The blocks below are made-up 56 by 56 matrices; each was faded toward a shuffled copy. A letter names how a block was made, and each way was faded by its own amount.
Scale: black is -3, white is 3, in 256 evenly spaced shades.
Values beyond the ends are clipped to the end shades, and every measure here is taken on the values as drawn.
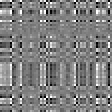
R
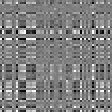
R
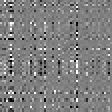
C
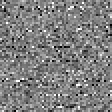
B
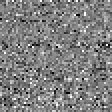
B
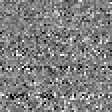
B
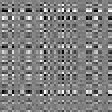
R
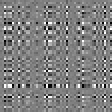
R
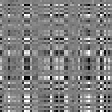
R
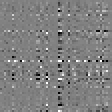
C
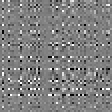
C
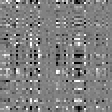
C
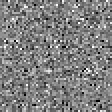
B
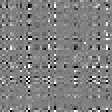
C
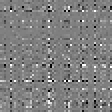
C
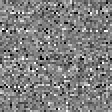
B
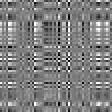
R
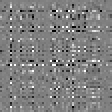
C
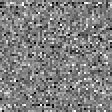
B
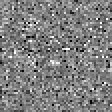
B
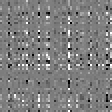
C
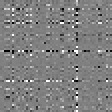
C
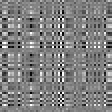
R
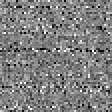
B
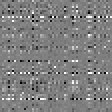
C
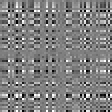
R
